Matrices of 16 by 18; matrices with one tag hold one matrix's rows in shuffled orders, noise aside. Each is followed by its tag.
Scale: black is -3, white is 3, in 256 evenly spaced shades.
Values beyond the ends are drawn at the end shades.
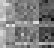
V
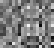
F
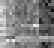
V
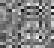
F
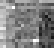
V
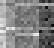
V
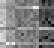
V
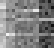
V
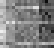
V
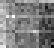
V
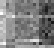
V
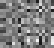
F
